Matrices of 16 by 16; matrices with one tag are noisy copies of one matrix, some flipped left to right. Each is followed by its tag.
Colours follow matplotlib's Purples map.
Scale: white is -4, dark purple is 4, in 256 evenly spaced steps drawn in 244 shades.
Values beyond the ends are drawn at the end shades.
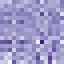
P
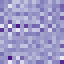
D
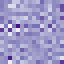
D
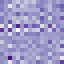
D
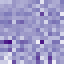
P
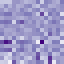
P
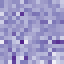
P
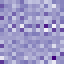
D
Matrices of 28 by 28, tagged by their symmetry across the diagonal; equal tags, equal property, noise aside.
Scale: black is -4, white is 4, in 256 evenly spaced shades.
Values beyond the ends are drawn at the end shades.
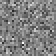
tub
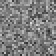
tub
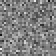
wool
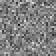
tub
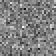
tub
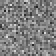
wool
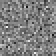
wool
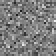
tub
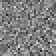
wool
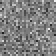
tub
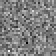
tub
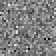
tub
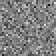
wool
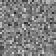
wool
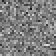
tub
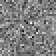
wool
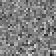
wool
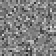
wool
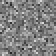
tub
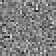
wool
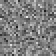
wool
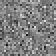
wool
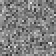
tub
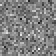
tub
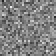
tub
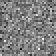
tub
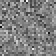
wool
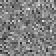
wool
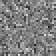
wool
